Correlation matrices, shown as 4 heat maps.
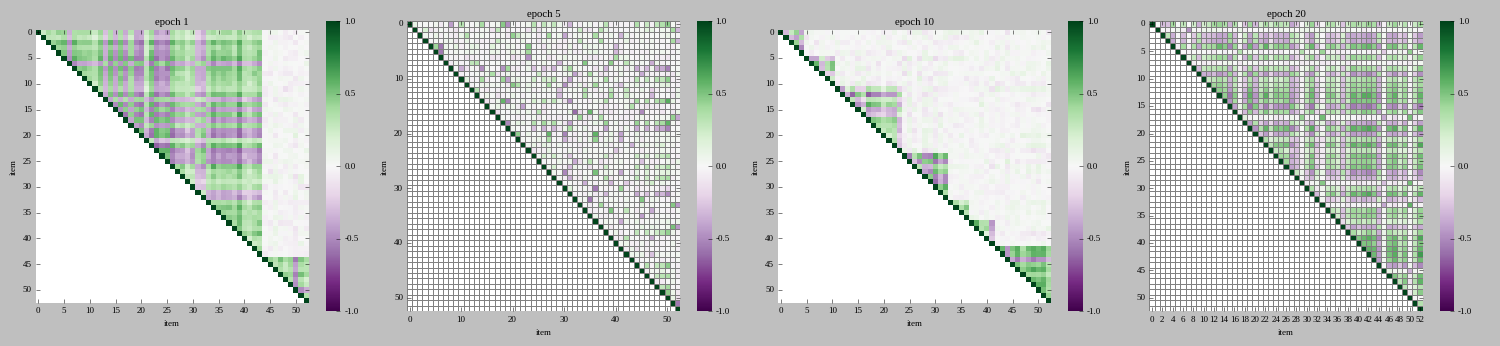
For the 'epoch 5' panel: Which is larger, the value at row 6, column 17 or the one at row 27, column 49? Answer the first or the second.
the second
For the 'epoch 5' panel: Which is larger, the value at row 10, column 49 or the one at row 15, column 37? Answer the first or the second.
the first
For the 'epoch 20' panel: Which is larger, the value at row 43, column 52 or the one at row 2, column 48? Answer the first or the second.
the first
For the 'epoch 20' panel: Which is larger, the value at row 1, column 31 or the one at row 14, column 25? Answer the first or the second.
the second
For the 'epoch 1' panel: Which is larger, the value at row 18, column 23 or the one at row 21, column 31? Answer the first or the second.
the second
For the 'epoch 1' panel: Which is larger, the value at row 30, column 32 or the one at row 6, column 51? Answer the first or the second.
the second
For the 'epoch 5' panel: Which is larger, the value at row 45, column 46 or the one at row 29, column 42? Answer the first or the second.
the first
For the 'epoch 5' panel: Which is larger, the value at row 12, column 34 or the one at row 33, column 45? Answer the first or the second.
the first
